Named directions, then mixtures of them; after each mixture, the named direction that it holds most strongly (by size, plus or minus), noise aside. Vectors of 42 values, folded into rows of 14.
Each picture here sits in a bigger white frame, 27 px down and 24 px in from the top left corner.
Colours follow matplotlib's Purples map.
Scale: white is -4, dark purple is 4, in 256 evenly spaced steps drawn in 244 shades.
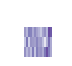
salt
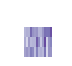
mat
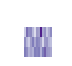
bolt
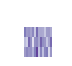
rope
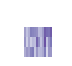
mat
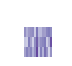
rope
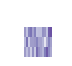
salt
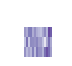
salt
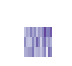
mat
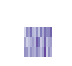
mat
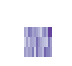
salt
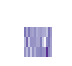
salt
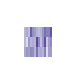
mat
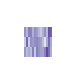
salt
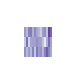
salt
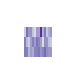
bolt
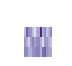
bolt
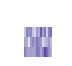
bolt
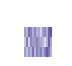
salt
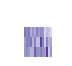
mat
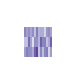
rope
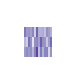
rope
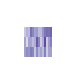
mat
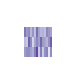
rope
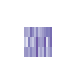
mat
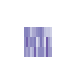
mat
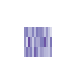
salt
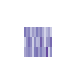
rope
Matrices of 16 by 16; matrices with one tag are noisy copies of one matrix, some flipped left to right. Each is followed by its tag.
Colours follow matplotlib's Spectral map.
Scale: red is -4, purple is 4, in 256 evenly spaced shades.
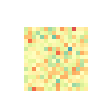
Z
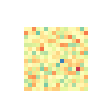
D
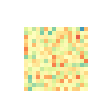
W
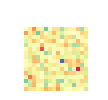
D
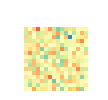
Z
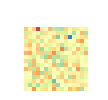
Z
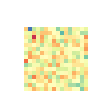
W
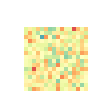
Z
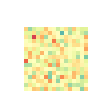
W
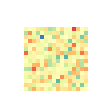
Z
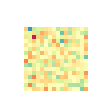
W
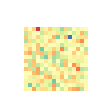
Z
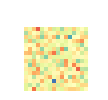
Z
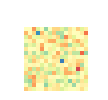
D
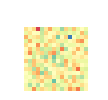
Z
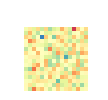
Z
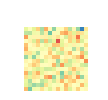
W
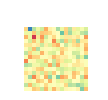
W
